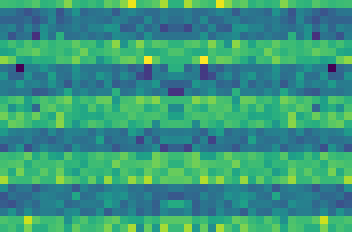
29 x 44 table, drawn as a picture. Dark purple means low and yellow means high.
Stripes running across repeat 4 times from top to bottom. The left and right halves mirror each other. There is no overall slope.
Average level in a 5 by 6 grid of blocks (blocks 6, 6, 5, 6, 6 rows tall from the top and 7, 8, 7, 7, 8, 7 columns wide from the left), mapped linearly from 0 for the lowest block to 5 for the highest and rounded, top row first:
0 1 1 1 1 0 | 1 1 1 1 1 1 | 5 5 5 5 5 5 | 4 4 4 4 4 4 | 1 1 1 1 1 1
